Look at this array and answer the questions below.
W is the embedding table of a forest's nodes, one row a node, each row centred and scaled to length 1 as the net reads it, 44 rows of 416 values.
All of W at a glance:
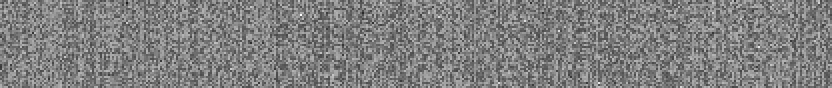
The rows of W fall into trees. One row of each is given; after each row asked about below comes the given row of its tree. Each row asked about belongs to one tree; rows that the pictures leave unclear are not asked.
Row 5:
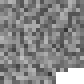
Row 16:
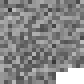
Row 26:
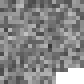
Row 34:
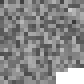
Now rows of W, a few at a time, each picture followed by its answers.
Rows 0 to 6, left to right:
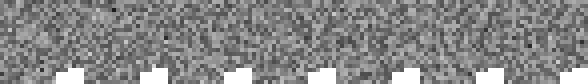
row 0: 26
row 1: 16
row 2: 5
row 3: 26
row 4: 34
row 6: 5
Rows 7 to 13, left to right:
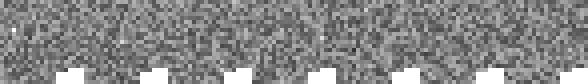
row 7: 16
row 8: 16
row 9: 5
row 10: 26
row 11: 5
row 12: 34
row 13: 34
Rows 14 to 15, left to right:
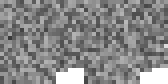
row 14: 5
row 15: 5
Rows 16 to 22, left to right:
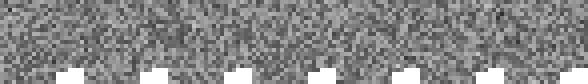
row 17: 34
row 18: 34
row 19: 16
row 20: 26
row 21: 5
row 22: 34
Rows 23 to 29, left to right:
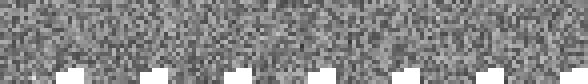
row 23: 5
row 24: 16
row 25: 16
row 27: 5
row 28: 5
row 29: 5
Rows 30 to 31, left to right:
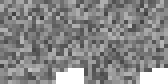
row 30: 34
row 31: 26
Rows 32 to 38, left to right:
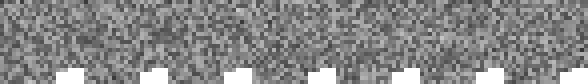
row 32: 34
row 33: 34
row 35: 16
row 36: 26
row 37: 26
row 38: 26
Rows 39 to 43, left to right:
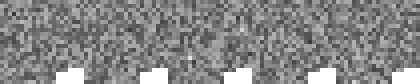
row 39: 34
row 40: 26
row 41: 5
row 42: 26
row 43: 5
